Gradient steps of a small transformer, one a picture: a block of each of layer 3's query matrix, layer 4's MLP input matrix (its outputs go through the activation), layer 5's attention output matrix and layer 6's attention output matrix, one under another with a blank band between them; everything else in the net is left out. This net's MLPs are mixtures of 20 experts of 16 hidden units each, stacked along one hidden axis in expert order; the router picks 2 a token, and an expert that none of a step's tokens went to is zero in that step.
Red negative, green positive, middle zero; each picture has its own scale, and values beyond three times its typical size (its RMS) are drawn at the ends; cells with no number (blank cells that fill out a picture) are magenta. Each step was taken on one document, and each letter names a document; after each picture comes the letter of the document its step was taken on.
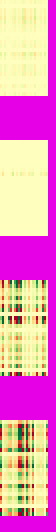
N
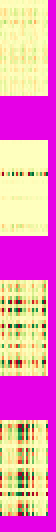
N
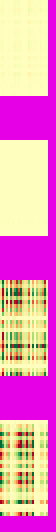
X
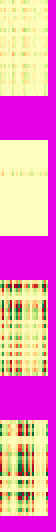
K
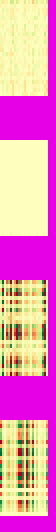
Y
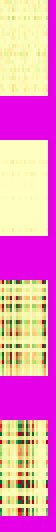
Y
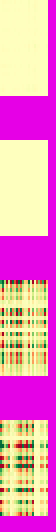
X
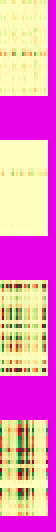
K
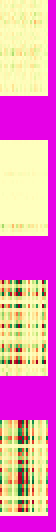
N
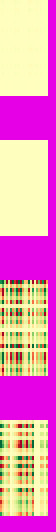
X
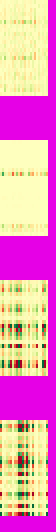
K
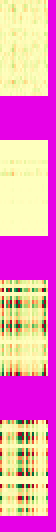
Y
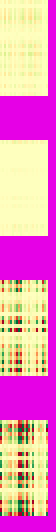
K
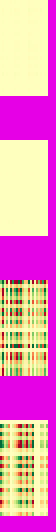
X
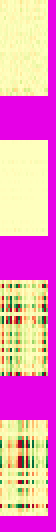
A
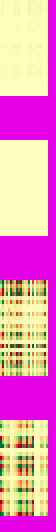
X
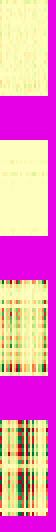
A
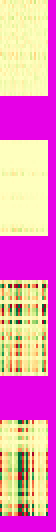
K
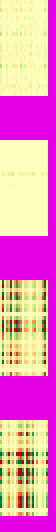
A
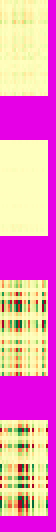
N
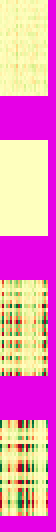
A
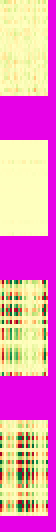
A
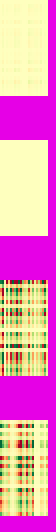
X
